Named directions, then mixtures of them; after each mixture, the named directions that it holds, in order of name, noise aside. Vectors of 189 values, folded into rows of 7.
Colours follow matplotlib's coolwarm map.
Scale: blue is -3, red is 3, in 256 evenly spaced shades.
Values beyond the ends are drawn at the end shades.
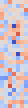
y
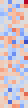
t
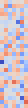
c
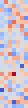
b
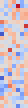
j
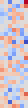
t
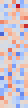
j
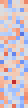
c, t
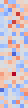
b, t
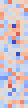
y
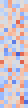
c, y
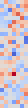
b, t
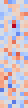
b, y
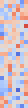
j, t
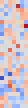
j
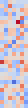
c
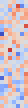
j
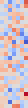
t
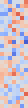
b, t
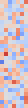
c, t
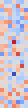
b, y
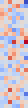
t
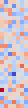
b, c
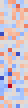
j, y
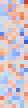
j, t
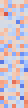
c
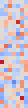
c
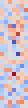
b, y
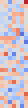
c, t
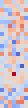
b, y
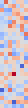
b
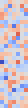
c, y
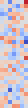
t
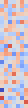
b, c
